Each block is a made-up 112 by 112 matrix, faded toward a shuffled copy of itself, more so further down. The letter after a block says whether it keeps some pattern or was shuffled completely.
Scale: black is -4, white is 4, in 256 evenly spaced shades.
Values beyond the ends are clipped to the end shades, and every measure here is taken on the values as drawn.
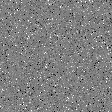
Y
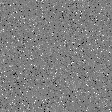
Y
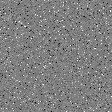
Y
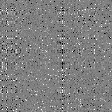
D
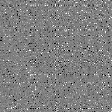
D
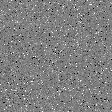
Y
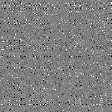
D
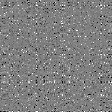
D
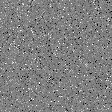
Y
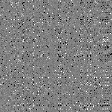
D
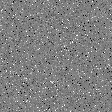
Y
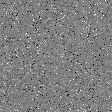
Y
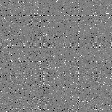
D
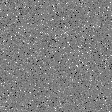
Y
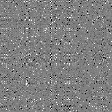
D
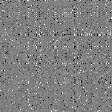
D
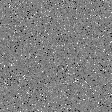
Y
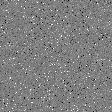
Y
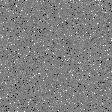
Y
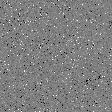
Y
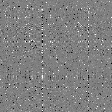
D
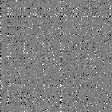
D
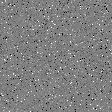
Y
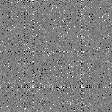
D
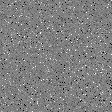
Y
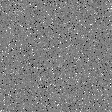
Y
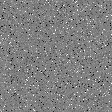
Y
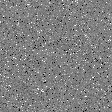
Y
